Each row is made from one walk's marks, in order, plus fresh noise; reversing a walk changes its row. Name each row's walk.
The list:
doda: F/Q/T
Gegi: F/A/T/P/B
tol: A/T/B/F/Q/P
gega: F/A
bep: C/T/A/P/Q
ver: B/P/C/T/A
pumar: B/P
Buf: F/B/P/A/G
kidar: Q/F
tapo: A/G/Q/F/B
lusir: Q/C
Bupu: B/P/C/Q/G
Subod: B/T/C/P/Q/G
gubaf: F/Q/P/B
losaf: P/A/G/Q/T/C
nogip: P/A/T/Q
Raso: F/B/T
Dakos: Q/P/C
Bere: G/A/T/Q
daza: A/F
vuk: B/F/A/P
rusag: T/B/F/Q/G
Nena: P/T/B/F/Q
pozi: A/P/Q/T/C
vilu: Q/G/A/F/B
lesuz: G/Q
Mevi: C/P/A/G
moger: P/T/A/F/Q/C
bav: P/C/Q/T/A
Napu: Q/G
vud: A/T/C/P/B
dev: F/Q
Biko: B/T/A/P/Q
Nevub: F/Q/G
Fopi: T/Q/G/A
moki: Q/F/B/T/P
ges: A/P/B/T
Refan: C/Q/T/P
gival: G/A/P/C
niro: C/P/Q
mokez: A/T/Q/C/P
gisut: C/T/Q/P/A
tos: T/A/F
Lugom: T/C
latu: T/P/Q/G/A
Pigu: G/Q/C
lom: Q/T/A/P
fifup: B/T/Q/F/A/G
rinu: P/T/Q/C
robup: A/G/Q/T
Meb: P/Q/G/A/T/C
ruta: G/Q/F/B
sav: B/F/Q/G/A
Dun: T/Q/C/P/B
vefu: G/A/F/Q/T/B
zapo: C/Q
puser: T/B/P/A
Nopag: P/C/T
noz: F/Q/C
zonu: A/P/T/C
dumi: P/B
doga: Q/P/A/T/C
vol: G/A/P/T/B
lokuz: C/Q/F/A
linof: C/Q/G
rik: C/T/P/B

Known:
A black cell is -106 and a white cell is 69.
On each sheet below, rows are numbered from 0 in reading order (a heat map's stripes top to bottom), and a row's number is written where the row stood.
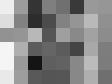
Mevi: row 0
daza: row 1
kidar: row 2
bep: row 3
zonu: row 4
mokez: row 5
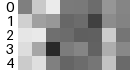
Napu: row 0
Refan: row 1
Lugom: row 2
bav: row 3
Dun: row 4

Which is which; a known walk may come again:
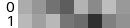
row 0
dev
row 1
linof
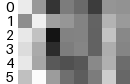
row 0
Mevi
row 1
ruta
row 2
Nopag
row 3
bav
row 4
mokez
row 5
Fopi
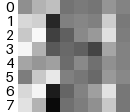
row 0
vilu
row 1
rinu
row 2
rusag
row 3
bep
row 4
Dakos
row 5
Napu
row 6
puser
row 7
nogip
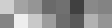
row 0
Refan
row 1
lesuz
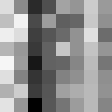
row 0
gega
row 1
vol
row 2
tos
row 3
gubaf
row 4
zonu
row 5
daza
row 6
fifup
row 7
ges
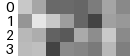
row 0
tapo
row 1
Pigu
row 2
doda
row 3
Meb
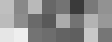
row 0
zapo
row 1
noz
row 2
Lugom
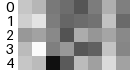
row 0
robup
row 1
Dun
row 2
moki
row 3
Bere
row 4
Raso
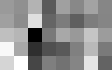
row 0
kidar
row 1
lusir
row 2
dumi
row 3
vud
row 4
latu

